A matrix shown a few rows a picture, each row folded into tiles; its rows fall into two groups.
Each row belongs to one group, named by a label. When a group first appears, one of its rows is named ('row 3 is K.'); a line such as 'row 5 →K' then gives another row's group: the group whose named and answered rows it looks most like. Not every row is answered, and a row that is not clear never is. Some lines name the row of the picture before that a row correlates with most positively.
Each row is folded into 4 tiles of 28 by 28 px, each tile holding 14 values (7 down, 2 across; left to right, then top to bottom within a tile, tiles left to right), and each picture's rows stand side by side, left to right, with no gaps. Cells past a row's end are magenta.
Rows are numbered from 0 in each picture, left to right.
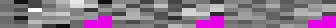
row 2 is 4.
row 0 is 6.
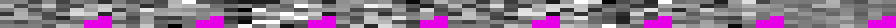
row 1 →6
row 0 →4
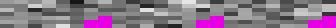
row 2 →4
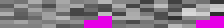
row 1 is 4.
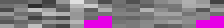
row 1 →6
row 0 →6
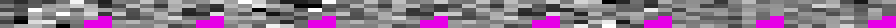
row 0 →6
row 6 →6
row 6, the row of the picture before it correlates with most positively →0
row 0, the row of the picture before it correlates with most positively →1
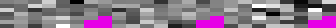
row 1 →6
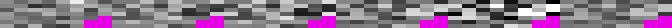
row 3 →4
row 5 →4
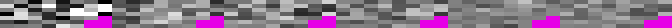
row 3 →4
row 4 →6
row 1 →6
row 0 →4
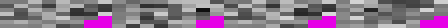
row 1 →6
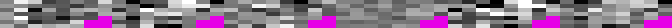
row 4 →6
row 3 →4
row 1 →6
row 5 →6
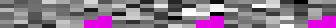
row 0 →6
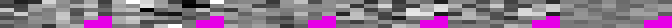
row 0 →6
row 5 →4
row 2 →6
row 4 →4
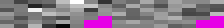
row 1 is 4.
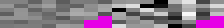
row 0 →4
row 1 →6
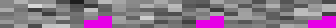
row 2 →4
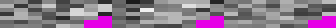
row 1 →6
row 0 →4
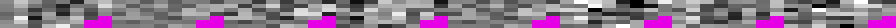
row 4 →4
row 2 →4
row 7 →6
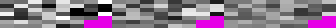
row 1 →4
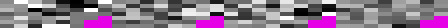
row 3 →6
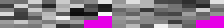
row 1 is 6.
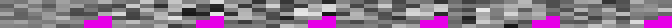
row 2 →4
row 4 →6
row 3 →4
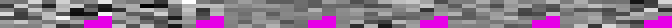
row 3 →6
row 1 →6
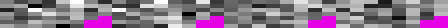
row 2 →6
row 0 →6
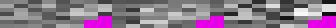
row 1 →6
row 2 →4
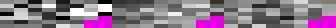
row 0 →4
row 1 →6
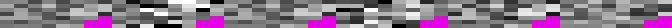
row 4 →4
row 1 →6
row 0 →4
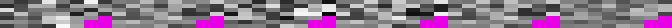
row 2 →4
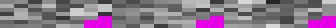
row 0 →4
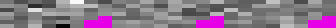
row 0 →6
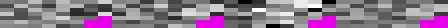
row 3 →4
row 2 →6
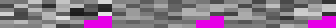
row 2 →4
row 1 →4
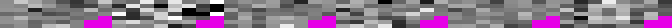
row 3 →6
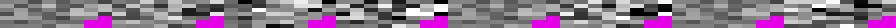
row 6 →4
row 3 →4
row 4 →4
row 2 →6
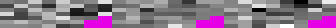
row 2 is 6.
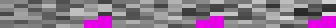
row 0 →4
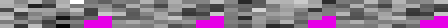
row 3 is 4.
